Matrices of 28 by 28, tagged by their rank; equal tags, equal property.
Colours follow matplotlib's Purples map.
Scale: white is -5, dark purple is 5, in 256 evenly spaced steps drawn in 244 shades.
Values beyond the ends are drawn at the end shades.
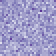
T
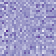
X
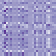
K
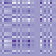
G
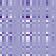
G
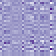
K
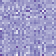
X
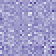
X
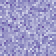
T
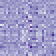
X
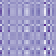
G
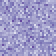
T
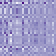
K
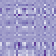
K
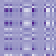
G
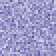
T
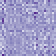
X
